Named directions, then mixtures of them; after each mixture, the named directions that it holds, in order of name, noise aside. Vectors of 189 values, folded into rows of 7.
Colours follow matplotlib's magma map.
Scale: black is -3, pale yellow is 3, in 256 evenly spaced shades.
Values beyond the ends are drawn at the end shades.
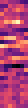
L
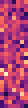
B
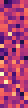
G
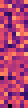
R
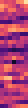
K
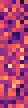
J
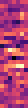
K, L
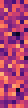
G, J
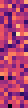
R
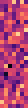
B, J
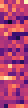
J, K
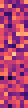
R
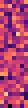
R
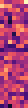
K, R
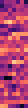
J, K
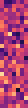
G, J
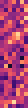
J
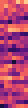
K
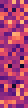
J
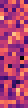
J
